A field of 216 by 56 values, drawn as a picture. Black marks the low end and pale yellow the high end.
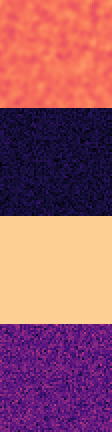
The table splits into 4 rows of 1 panel. Panel 1,1: high, blotchy, faint in contrast. Panel 2,1: very low, fine-grained, faint in contrast. Panel 3,1: very high, flat. Panel 4,1: low, fine-grained.
